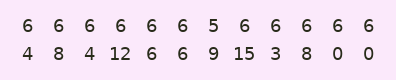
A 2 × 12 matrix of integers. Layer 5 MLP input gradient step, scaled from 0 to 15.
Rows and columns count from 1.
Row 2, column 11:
0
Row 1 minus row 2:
2 -2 2 -6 0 0 -4 -9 3 -2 6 6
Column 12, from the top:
6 0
